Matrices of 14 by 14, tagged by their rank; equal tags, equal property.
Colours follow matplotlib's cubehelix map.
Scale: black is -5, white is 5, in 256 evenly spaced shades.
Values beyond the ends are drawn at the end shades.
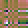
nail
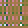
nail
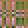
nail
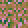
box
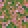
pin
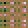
nail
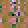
box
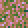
pin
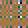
nail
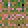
box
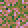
pin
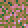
pin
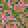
pin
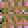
box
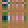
nail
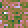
box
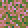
pin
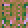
box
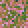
pin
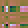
nail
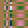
nail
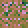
box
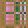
nail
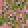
pin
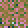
box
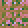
box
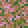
pin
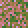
pin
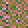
box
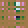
nail
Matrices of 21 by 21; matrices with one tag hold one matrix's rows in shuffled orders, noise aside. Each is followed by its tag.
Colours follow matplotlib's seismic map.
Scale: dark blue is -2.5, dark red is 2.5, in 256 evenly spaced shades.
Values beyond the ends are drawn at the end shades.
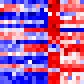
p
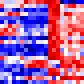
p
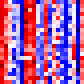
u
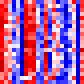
u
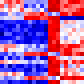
p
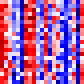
u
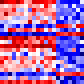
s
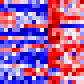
p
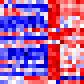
p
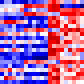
p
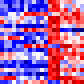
p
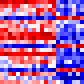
s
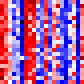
u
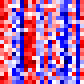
u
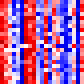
u
